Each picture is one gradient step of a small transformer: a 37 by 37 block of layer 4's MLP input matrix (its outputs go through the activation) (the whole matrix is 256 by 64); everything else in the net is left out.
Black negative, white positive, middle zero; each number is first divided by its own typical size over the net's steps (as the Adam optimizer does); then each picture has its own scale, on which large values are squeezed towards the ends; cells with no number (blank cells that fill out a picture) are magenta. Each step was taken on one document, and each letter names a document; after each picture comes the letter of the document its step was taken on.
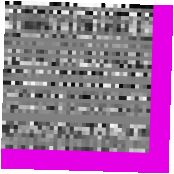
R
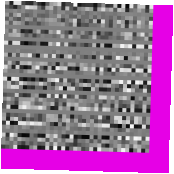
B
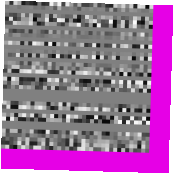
B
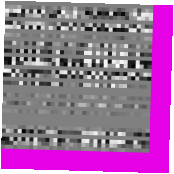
R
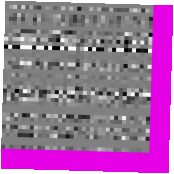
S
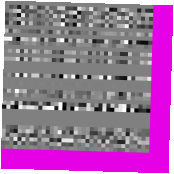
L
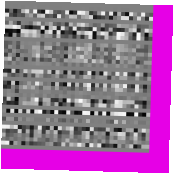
R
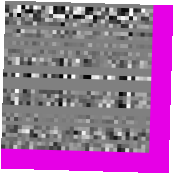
L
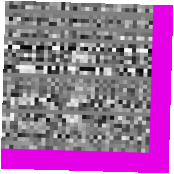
B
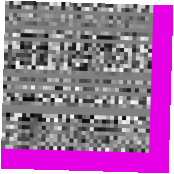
B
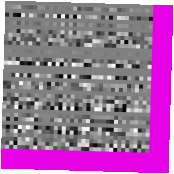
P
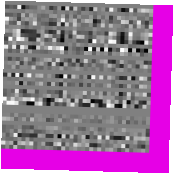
L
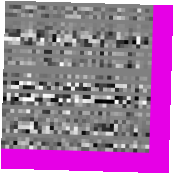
P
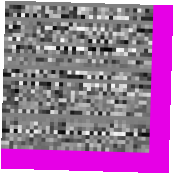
R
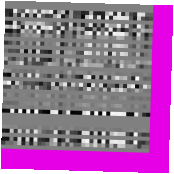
R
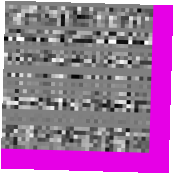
L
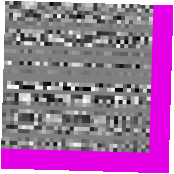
P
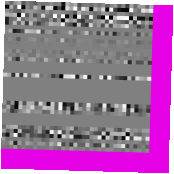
L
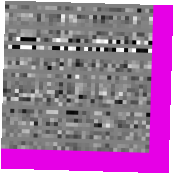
S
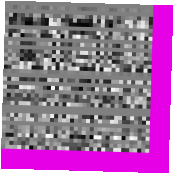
B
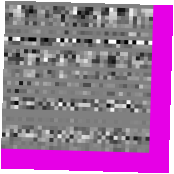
L
